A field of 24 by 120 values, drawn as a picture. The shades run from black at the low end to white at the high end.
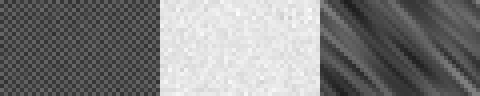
It is made of 1 by 3 panels. Panel 1,1: low, checkered. Panel 1,2: very high, fine-grained, faint in contrast. Panel 1,3: low, slanting down to the right.
